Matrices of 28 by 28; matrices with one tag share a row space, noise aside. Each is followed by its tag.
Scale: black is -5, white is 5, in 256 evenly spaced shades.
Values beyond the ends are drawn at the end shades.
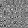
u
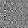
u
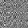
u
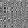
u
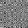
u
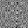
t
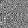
u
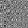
u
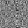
t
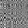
u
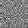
u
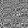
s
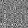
u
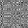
s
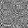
s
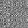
u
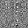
t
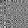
u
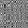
u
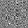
t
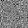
s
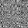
s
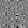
t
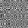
u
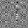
t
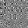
u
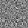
t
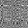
s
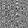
t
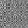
u
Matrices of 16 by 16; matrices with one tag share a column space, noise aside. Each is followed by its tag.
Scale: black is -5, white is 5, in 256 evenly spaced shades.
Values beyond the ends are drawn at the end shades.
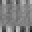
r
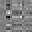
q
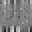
r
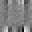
r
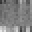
r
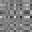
q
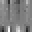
r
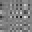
q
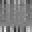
r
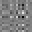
q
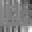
r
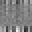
r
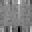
r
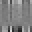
r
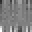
r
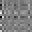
q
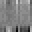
r
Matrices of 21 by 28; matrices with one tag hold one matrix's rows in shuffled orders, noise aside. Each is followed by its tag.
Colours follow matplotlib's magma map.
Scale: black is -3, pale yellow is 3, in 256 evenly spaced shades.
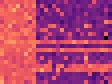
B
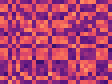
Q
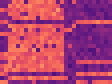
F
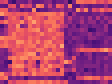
F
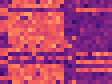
F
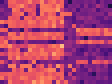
F
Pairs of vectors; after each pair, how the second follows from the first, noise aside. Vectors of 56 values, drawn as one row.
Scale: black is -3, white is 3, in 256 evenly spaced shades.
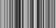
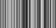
wrapped around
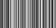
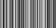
reversed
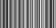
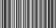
reversed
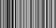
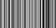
reversed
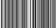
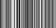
wrapped around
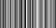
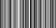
reversed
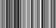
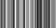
reversed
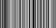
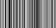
wrapped around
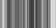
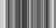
reversed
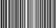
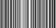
reversed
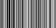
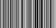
wrapped around
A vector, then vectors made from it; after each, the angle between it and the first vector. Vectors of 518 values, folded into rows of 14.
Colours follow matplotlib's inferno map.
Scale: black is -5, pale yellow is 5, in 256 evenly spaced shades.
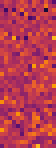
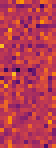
orthogonal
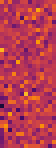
orthogonal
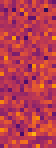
nearly parallel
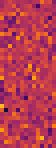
orthogonal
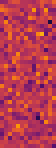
partly opposed
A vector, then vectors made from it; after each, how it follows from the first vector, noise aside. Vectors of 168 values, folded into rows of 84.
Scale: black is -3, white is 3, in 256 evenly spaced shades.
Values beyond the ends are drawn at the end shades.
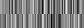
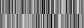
sign-scrambled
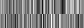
sign-scrambled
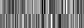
sign-scrambled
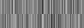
shrunk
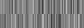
shrunk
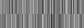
shrunk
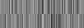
shrunk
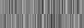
shrunk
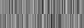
shrunk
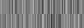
shrunk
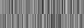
shrunk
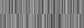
shrunk
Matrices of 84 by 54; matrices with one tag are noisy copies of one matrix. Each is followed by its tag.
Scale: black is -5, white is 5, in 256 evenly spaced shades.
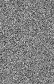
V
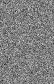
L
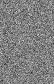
L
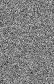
L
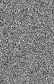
L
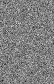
L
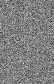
V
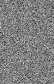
V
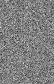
V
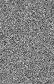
V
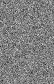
L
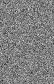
L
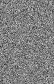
L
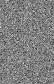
V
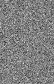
V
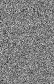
L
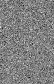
V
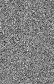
V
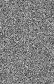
V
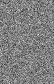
L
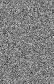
L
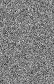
L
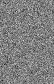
L
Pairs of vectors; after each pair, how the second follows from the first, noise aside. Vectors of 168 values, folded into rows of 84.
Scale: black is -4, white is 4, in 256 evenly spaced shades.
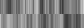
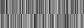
shuffled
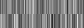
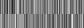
shuffled
